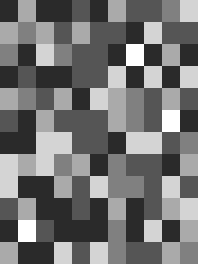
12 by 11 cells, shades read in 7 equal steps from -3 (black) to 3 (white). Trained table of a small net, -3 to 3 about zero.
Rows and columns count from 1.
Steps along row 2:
down up down up down same down up down same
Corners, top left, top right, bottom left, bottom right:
-2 2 1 0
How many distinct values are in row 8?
5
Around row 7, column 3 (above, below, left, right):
1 2 -2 2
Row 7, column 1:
-2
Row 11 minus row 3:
-2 5 -3 -2 -1 -1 2 -5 4 -3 3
